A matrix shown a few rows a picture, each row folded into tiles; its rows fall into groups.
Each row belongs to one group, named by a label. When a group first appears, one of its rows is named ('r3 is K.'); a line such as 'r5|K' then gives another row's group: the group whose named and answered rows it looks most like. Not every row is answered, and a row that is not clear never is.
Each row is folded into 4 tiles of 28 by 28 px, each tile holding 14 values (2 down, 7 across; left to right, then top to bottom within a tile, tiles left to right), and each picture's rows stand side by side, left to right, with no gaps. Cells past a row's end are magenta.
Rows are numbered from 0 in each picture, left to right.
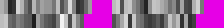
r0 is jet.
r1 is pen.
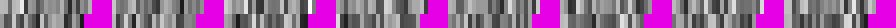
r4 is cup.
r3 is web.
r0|web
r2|jet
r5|jet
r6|cup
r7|jet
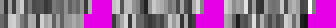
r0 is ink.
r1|pen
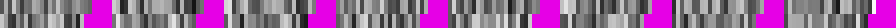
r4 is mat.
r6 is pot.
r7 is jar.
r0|web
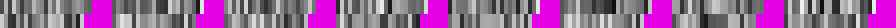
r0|web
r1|jar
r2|mat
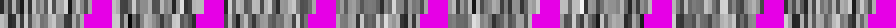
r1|jet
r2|pot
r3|web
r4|mat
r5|web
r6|web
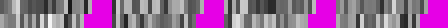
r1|pot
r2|ink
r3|web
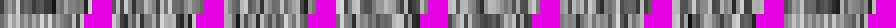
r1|web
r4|pen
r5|mat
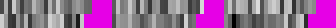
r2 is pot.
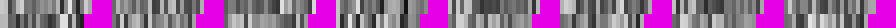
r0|jet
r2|jar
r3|web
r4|ink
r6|ink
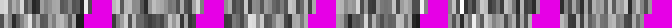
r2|mat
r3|jet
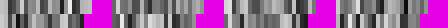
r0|jet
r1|mat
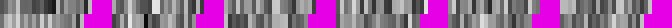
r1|pen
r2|web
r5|cup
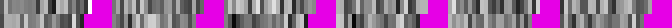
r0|jar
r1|mat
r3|jet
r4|cup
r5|pot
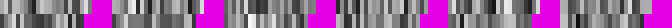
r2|mat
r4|cup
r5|jet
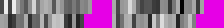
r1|ink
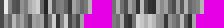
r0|cup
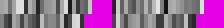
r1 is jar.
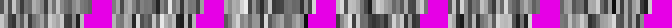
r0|web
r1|web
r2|ink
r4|web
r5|cup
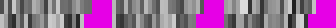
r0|web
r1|web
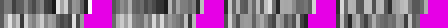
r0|jar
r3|pot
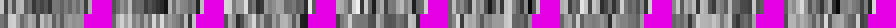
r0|ink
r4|cup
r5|cup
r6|mat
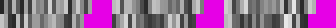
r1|pen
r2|jet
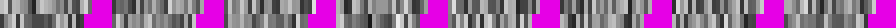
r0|pen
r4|cup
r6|cup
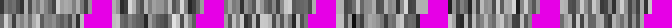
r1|jet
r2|cup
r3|jet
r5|cup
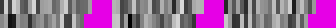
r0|pot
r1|jet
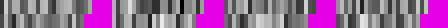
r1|ink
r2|mat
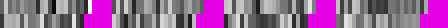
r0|jar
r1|web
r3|ink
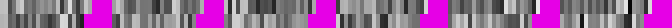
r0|jet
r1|cup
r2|ink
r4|jar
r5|jar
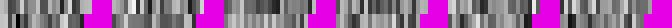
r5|pot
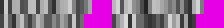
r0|pot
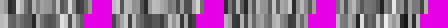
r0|jet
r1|pen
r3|web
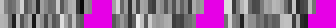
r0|jet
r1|mat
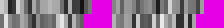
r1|web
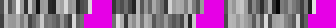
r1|jar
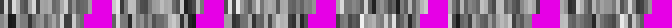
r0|pot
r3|mat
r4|web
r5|jet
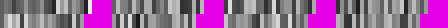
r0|jar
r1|cup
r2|cup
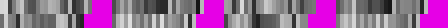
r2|pen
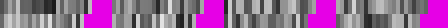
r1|web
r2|pot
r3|pen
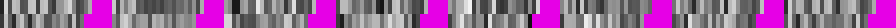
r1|ink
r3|cup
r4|ink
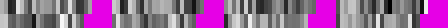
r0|jet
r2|mat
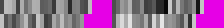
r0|cup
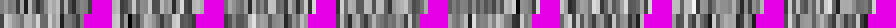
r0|mat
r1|jet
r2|mat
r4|jar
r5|cup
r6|web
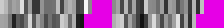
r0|jet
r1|cup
